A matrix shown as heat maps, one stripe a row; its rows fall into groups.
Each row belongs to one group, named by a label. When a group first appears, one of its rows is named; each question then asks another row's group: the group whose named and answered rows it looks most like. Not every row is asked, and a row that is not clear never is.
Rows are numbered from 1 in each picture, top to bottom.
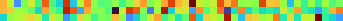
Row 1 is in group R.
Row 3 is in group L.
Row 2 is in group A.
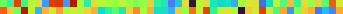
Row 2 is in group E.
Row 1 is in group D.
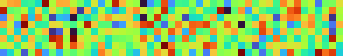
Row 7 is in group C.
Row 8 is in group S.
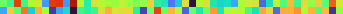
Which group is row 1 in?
D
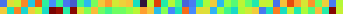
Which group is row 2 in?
D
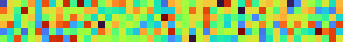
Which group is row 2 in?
E
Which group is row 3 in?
C
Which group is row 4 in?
E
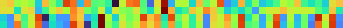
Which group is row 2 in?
C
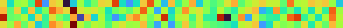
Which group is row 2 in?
D
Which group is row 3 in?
A
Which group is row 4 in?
D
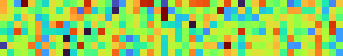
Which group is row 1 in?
E
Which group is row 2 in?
A
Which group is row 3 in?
C
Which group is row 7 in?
L
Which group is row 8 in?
L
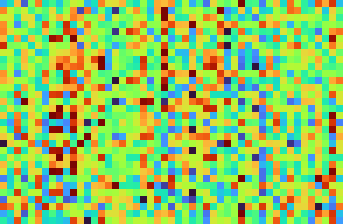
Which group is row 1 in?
S
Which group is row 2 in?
A
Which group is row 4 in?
R
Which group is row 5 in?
A
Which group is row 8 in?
C
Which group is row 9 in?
C
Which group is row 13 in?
C
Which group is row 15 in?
E
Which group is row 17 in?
D
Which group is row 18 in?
S
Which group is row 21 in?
L
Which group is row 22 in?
D
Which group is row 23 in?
C
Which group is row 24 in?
D
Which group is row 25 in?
D
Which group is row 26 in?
S
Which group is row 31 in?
S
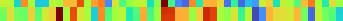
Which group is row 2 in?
C
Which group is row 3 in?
C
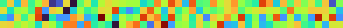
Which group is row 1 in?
R
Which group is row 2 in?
L
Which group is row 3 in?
S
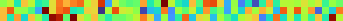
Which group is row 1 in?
C
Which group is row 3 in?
D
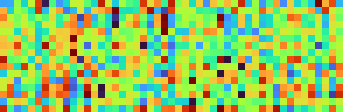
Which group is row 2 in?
L
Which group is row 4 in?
A
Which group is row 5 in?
C
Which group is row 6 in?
D
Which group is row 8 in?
D
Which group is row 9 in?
A
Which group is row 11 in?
L
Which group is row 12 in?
R
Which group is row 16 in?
R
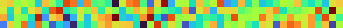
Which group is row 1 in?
A
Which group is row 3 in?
L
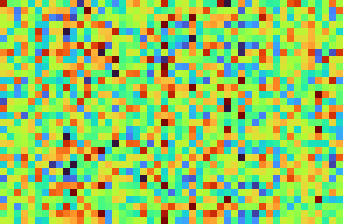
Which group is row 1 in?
A
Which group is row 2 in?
E
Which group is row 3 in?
R
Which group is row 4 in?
C
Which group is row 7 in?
C
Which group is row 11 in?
A
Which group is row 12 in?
S
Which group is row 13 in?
R
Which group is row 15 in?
L
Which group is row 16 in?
A
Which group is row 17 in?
S
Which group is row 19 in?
L
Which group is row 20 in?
L
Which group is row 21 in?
A
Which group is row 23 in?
E
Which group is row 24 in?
R
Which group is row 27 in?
C
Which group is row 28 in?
D
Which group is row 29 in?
L
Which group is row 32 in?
C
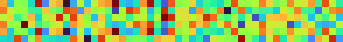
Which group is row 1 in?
L
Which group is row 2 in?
A
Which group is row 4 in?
E
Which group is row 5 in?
L
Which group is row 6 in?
S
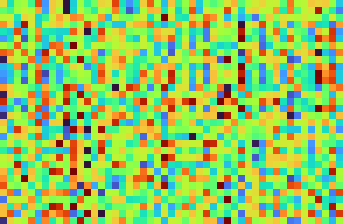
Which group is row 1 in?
L
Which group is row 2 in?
L
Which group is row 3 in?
C
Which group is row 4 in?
E
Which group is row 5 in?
S
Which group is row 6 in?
S
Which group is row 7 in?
D
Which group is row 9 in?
L
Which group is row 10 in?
S
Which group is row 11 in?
S
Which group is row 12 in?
S
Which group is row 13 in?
A
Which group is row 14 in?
L
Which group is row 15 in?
R
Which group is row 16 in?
S
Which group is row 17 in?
L
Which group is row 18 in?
L
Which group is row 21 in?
C
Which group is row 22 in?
S
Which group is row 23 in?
C
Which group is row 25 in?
D
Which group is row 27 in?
A
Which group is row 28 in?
E
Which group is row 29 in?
L
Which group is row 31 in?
E
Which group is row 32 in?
L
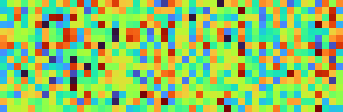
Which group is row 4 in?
S
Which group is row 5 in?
A
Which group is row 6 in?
A
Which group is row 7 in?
E
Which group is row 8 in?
S
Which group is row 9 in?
R
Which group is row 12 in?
R
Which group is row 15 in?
A
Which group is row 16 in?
L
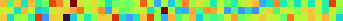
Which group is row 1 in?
D
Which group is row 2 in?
C
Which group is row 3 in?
L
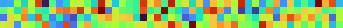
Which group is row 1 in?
S
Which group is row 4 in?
R
